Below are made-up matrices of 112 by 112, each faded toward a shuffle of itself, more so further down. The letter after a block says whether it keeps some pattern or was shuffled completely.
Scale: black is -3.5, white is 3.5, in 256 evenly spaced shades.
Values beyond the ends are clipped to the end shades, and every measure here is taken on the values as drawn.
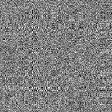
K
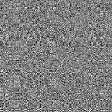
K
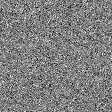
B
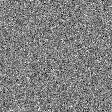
B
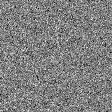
B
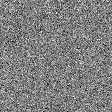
B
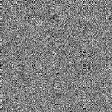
K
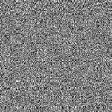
K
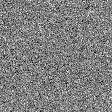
B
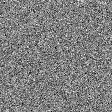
B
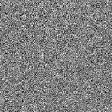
K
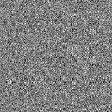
K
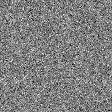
B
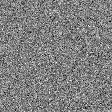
B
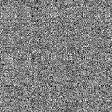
K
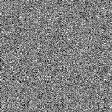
K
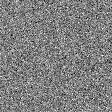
B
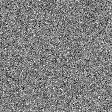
B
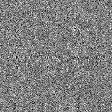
K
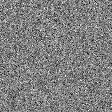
B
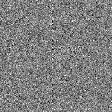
K
